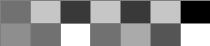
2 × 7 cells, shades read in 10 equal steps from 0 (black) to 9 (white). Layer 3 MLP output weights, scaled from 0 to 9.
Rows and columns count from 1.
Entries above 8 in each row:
0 2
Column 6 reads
7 3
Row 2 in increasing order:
3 4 4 5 6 9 9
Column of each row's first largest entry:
2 3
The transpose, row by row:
4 5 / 7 4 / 2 9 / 7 4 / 2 6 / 7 3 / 0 9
